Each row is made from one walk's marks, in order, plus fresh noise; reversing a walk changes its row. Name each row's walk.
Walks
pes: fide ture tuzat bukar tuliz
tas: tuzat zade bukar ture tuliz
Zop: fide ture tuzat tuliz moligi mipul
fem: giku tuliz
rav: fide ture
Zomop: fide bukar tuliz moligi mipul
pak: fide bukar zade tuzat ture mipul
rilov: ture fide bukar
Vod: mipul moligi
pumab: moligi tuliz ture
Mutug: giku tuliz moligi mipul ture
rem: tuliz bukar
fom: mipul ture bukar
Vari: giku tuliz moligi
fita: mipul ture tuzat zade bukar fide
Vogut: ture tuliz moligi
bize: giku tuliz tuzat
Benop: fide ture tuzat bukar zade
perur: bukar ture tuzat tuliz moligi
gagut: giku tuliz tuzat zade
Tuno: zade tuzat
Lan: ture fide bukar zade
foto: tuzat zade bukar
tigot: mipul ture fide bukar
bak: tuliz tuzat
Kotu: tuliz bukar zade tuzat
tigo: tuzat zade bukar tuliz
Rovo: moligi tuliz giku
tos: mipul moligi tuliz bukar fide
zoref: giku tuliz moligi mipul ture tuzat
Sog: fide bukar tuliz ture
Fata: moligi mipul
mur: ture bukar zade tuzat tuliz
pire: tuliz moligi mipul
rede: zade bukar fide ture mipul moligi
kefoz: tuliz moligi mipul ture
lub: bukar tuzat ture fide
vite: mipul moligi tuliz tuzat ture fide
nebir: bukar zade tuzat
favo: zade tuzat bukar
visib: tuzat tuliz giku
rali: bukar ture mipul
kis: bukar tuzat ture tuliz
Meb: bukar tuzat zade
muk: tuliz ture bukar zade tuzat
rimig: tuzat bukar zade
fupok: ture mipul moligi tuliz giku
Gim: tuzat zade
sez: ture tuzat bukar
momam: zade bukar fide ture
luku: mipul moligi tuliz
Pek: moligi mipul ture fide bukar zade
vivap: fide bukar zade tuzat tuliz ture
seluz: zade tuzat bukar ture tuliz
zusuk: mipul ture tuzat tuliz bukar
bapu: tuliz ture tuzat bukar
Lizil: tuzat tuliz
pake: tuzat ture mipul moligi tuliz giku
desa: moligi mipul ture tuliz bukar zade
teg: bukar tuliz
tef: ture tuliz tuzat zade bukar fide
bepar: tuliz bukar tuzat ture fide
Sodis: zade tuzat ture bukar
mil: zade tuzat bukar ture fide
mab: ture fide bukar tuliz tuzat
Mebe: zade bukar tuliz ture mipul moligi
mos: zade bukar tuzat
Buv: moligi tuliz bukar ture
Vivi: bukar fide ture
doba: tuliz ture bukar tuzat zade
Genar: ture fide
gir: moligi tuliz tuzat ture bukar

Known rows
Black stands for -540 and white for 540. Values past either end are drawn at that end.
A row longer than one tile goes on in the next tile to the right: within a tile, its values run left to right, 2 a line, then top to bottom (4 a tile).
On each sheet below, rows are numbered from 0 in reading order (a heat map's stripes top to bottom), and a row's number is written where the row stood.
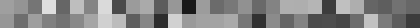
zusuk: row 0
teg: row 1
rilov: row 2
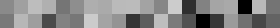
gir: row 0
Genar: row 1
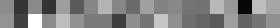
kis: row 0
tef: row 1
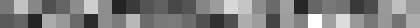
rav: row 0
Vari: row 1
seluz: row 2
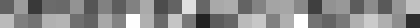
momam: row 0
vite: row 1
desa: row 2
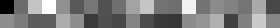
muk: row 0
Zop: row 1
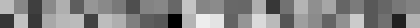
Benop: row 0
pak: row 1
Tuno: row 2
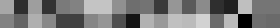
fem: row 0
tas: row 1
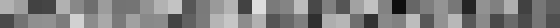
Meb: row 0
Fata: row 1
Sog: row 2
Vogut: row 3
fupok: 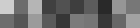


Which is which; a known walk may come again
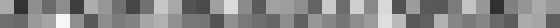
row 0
pes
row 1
pumab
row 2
zusuk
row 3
doba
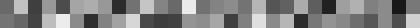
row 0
vivap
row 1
Zop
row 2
Vivi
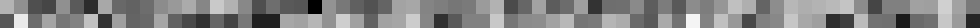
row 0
rimig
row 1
bize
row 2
Mebe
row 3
rali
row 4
momam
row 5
gir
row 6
gagut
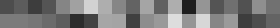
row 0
Vari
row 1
mur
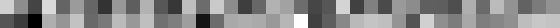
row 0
Zomop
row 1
tos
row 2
Pek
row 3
fita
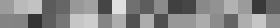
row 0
Fata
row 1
Vod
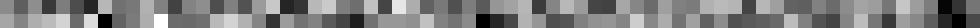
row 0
tigo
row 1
desa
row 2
bepar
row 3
Mutug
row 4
Meb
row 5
rilov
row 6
mab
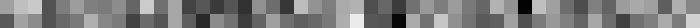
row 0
sez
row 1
fupok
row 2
nebir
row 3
tef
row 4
lub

